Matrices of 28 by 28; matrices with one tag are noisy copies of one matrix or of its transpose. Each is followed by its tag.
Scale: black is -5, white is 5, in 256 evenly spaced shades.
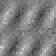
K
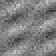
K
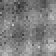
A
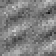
K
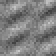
K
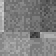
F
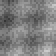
A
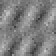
K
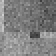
F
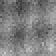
A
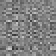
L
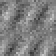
K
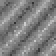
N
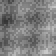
A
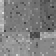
F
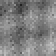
A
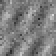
K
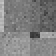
F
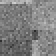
F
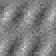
K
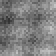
A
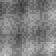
A
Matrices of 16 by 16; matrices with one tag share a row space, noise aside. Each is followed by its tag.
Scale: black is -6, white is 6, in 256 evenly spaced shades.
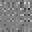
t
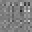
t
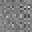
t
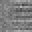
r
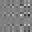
t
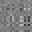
t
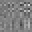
t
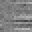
r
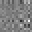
t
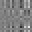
t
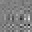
t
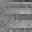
r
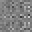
t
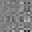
t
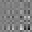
t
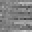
r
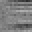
r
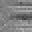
r
